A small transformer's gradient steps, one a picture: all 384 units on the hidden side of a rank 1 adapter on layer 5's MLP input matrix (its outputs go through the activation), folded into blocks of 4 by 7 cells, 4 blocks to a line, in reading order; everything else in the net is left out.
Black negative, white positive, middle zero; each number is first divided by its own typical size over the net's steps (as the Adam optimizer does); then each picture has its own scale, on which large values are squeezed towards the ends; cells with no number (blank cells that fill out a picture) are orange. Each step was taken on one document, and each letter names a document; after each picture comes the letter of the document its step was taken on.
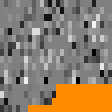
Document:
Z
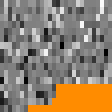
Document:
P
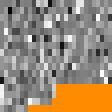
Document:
P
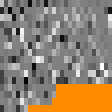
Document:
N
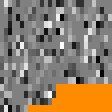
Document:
Z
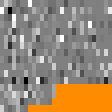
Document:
N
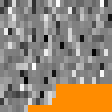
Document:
P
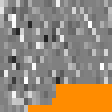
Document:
N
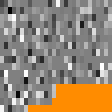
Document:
N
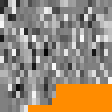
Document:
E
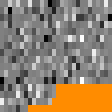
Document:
P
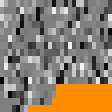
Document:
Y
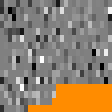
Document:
N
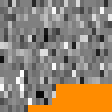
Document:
P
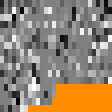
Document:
E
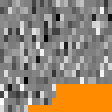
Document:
P
